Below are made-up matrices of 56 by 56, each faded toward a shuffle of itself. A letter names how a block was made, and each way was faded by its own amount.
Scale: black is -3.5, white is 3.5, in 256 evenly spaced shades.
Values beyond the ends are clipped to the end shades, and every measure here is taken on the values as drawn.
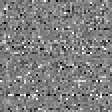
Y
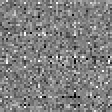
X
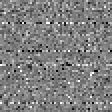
Y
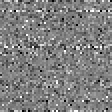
Y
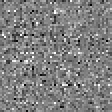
X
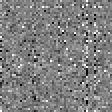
X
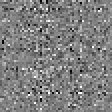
X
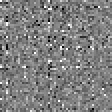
X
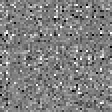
X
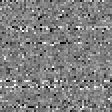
Y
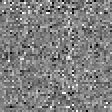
X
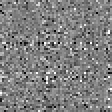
X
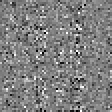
X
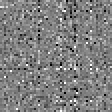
X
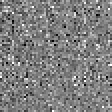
X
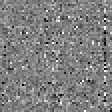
X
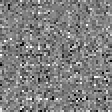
X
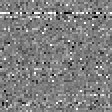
Y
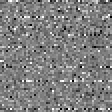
Y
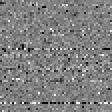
Y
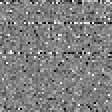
Y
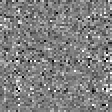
X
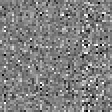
X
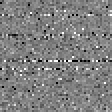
Y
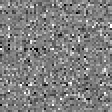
X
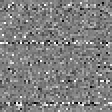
Y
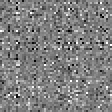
X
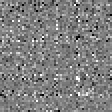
X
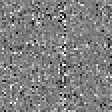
X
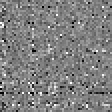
X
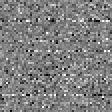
Y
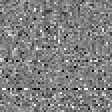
Y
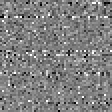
Y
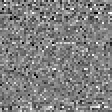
Y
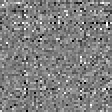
X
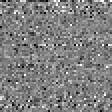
Y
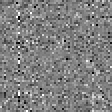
X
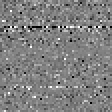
Y
